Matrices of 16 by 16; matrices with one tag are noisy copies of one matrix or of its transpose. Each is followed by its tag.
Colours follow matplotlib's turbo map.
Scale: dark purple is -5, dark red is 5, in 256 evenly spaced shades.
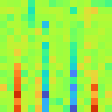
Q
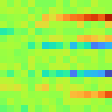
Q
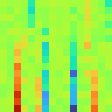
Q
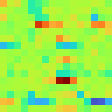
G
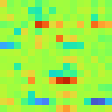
G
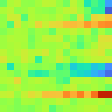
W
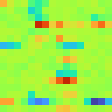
G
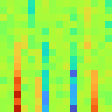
Q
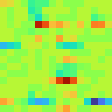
G
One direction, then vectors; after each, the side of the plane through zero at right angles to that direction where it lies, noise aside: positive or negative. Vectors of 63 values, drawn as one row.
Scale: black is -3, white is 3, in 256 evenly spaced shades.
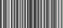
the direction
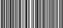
negative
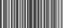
positive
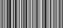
negative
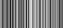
negative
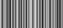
negative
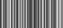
positive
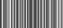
positive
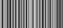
negative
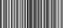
positive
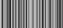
negative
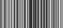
positive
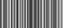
positive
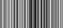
positive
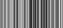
positive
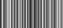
positive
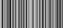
negative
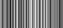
negative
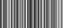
positive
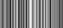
negative
